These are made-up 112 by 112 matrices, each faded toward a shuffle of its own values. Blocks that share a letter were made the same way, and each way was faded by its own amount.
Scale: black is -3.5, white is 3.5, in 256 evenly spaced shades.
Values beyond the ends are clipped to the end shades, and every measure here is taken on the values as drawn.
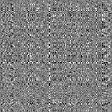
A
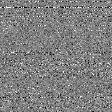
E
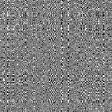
A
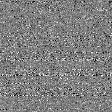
E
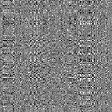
A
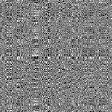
A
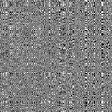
A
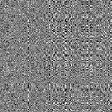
A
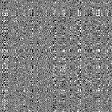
A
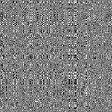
A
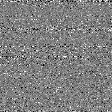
E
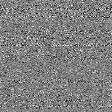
E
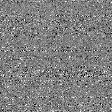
E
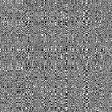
A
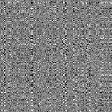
A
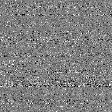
E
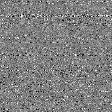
E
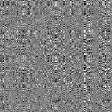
A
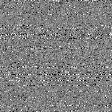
E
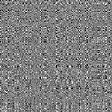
A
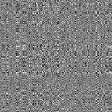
A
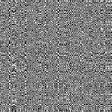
A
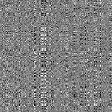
A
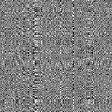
A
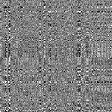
A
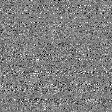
E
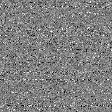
E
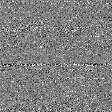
E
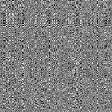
A
